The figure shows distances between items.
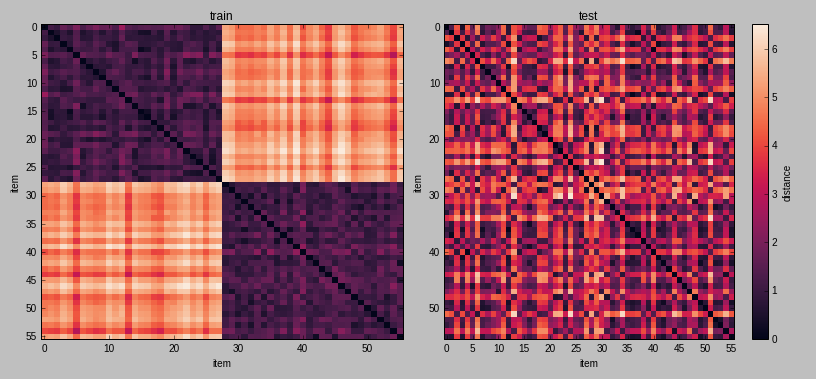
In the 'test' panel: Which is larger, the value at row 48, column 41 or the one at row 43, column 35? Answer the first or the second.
the first
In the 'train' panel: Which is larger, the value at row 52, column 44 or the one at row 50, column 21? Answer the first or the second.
the second
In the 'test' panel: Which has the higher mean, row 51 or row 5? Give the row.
51
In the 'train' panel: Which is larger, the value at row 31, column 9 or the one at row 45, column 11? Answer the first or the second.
the second
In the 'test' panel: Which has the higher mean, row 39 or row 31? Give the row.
31
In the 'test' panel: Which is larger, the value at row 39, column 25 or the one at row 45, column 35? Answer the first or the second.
the second
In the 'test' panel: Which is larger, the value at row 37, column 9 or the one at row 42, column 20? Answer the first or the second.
the second
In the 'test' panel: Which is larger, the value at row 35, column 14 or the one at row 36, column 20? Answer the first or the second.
the first
